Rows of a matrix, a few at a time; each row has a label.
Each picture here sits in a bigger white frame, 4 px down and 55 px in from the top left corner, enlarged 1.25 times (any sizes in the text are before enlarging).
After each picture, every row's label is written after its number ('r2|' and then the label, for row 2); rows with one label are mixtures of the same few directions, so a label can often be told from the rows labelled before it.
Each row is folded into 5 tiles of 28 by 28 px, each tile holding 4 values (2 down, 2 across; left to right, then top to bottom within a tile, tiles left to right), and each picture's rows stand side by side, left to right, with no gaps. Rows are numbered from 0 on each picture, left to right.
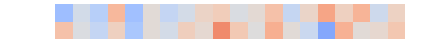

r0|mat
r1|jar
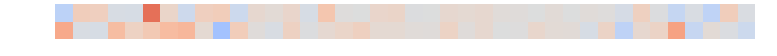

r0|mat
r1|mat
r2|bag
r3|jar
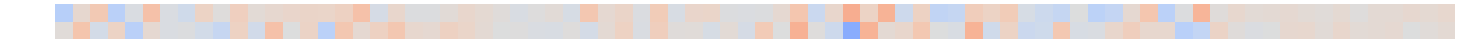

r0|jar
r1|jar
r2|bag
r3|mat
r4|jar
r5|bag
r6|jar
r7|bag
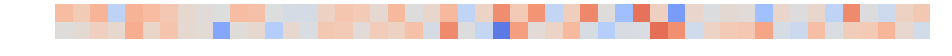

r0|mat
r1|bag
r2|jar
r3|jar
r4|mat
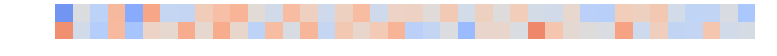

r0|mat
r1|jar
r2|bag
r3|bag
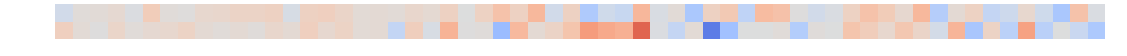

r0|mat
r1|mat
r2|jar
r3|bag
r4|bag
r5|jar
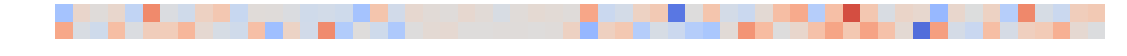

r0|mat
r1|jar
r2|mat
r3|mat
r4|mat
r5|mat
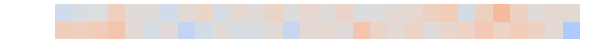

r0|bag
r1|bag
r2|mat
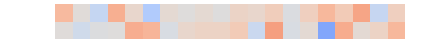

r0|jar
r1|jar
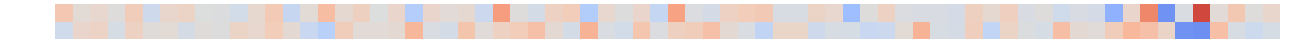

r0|mat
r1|jar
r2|mat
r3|mat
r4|mat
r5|bag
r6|jar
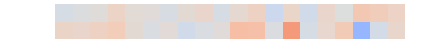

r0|bag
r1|bag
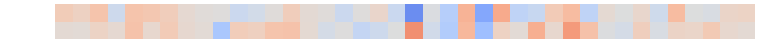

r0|mat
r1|bag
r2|mat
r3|mat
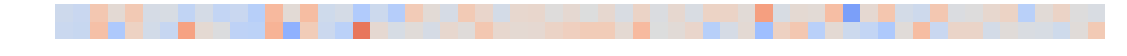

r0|bag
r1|bag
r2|jar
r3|bag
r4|mat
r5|mat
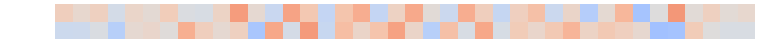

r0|bag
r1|jar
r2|jar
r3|jar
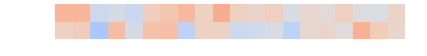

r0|bag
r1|bag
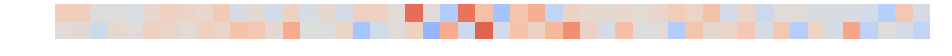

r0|bag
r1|bag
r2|jar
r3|jar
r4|jar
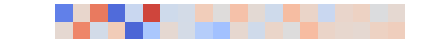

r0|jar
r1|jar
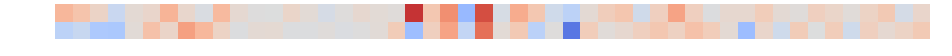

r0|bag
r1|mat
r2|mat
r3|mat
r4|jar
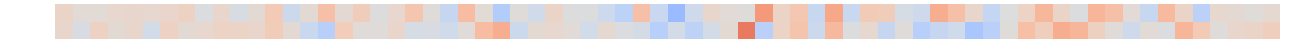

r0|jar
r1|jar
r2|jar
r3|mat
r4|mat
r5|bag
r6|jar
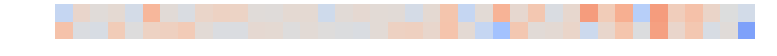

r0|mat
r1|mat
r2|jar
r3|mat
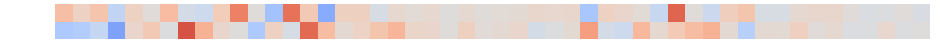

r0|bag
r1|jar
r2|bag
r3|mat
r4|bag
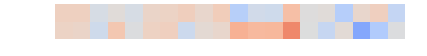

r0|bag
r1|bag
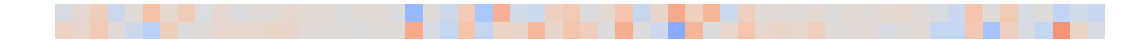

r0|jar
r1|bag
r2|mat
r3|jar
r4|bag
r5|bag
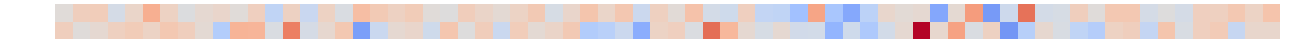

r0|mat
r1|bag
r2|jar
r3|bag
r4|mat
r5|jar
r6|bag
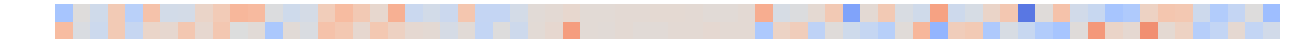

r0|mat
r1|bag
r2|mat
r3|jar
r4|mat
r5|mat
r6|bag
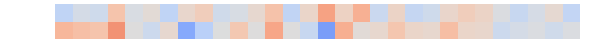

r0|bag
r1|jar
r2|bag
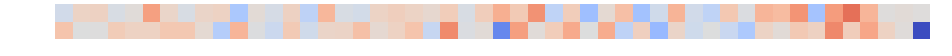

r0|mat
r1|mat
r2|jar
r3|jar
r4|mat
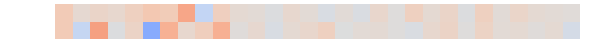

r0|jar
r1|jar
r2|mat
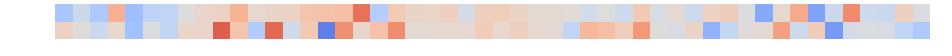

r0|mat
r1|jar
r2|mat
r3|bag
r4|jar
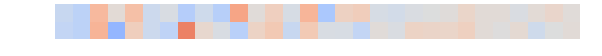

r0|bag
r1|mat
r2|bag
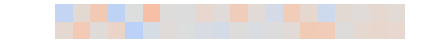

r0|jar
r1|jar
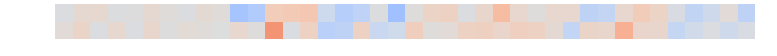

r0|jar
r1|bag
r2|mat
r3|bag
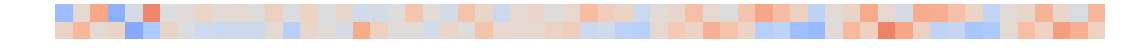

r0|jar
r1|bag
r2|jar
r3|bag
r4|bag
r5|bag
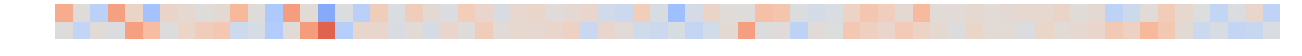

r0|jar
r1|jar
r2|jar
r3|mat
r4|bag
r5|jar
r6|bag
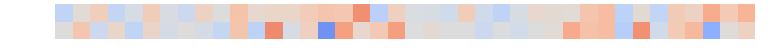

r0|jar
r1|jar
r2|mat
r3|bag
